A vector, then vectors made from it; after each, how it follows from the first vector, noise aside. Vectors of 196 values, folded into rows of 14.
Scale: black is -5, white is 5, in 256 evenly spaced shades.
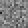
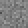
shrunk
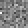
negated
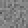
shrunk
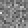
negated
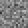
copied
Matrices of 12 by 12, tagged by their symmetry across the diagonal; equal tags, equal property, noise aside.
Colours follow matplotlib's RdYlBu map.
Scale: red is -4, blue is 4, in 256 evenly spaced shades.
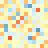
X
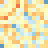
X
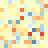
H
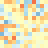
H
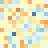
X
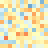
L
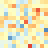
H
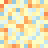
X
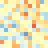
H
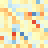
H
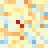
L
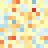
L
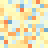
H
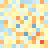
X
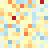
L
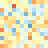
L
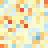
X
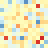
X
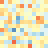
L
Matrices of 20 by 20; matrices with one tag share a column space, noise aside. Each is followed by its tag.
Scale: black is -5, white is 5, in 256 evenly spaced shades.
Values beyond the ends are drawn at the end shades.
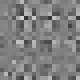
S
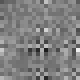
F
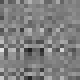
F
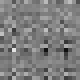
F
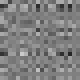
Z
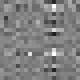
Z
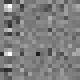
Z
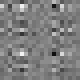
Z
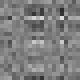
S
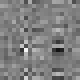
F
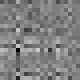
F
